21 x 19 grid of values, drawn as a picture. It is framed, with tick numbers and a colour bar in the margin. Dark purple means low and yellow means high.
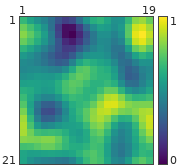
The halves do not mirror each other. No lone cell stands out from its neighbours. The top middle is the ninth with the lowest average. The texture is blotchy.
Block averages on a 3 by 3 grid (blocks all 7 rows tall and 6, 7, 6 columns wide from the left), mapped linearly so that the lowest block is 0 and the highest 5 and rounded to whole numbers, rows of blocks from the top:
2 0 4 / 2 5 4 / 4 4 4
